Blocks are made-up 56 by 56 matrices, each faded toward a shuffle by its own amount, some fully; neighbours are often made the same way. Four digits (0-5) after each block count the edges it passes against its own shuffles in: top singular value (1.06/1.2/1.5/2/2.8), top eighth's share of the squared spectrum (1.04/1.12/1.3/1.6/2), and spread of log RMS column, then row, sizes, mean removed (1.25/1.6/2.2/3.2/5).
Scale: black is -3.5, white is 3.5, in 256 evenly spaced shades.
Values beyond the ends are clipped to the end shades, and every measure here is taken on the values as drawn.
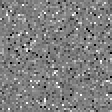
0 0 0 0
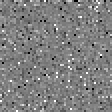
2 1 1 0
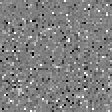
2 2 0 1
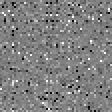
3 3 1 1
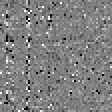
3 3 2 0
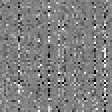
4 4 3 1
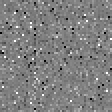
1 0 0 0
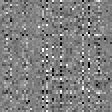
4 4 3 1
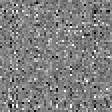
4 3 2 1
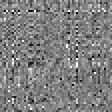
4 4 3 2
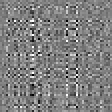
5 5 3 3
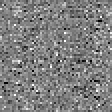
3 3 2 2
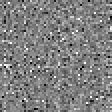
3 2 1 0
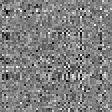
4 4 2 3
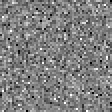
2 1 0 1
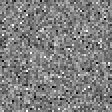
0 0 0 0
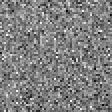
2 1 0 0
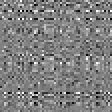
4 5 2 3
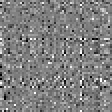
4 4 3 3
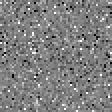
0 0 0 0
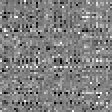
4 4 2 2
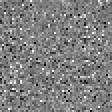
3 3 1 1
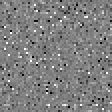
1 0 0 0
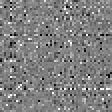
4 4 2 2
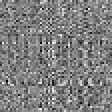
4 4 3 2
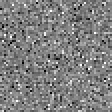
0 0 0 0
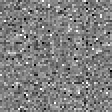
3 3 1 1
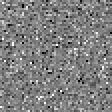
3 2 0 1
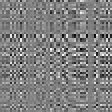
5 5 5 4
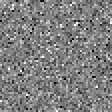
1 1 0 0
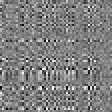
5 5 4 3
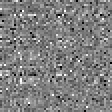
4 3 2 2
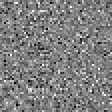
3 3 1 1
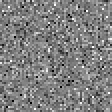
0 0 0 0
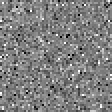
0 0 0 0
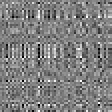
5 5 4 3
